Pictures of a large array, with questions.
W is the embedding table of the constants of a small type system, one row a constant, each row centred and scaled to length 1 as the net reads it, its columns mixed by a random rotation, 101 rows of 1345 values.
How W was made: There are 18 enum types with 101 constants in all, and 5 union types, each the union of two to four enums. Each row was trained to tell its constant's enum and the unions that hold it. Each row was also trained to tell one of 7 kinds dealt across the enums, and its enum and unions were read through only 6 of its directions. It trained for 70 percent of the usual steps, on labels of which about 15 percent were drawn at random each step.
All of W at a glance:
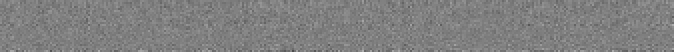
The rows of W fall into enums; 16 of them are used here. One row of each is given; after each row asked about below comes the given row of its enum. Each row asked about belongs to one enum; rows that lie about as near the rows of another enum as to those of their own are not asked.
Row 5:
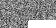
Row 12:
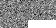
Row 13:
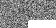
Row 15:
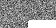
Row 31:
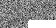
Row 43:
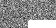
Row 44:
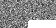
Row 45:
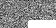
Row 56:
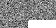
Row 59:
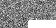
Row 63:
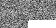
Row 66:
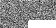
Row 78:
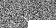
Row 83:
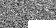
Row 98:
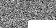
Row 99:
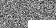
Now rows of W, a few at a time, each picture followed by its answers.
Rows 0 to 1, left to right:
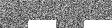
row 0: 66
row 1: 44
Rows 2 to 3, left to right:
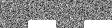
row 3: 13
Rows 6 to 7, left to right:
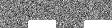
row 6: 13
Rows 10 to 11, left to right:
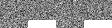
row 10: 78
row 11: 12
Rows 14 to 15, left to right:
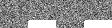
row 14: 98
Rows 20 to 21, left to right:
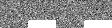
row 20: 98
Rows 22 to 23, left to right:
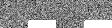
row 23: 44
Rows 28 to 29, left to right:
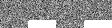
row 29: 78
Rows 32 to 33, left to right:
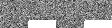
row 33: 63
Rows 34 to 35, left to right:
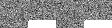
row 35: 44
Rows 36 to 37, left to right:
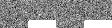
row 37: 13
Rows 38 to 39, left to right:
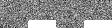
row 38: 59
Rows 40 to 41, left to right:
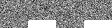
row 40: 13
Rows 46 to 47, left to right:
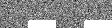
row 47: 44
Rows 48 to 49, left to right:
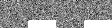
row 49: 12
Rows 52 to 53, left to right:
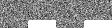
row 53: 98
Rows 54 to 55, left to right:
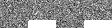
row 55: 83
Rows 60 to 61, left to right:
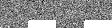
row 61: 31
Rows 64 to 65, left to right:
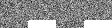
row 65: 56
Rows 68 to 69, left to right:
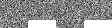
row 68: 15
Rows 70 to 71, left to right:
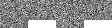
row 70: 66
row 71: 12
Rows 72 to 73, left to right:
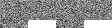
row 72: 66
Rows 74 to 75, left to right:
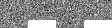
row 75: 99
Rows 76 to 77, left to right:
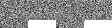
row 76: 31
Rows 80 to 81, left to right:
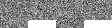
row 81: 63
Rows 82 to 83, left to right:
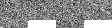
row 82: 98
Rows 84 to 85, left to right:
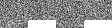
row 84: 78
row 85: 99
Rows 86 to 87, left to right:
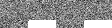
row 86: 63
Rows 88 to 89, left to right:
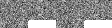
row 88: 99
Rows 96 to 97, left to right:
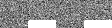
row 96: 99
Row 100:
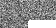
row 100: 66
